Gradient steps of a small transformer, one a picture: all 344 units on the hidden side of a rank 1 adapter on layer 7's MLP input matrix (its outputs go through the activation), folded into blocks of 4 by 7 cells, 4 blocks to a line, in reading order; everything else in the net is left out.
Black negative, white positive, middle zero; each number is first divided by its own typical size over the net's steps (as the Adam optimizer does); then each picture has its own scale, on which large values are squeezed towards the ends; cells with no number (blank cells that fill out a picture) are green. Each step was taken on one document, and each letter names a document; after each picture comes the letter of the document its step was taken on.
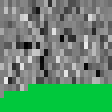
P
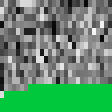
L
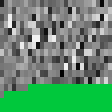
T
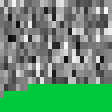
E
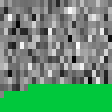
T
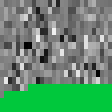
P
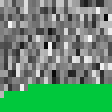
E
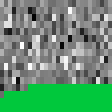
T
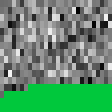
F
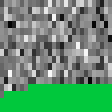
F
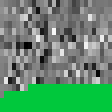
P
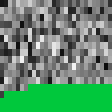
L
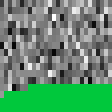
F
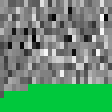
T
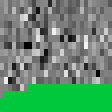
P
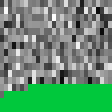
F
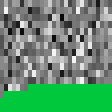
F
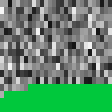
L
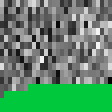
L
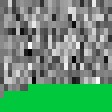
T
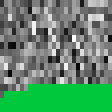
T
